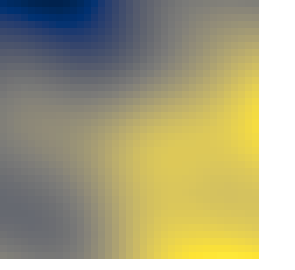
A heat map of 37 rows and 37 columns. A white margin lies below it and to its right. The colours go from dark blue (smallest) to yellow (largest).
No lone cell stands out from its neighbours. The ninth with the highest average is the bottom right. The field is smooth, with broad soft blobs. There are no regular stripes. Values rise toward the bottom right. The top left is the ninth with the lowest average. The bottom right is the smoothest part.
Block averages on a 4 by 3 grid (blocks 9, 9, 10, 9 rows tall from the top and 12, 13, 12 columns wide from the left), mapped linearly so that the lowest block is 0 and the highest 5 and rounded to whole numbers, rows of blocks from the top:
013 | 234 | 245 | 245
